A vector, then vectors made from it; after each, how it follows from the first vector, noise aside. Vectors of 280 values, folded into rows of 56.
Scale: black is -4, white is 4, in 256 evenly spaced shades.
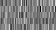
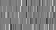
partly zeroed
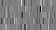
partly zeroed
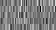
copied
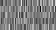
copied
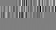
partly zeroed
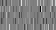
partly zeroed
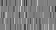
partly zeroed
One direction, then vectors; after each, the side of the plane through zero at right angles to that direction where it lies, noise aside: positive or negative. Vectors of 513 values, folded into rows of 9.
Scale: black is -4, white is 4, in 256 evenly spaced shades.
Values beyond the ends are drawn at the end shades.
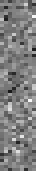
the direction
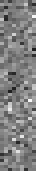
positive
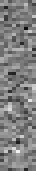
positive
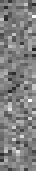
positive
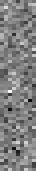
negative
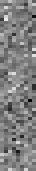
negative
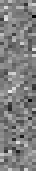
negative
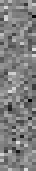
negative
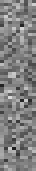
negative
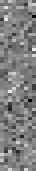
negative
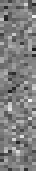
positive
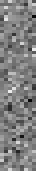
negative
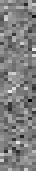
negative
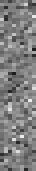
positive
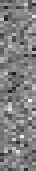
positive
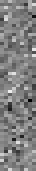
negative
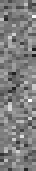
positive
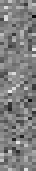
negative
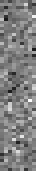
positive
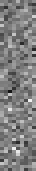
positive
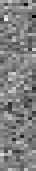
negative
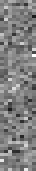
negative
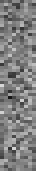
positive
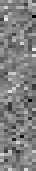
negative
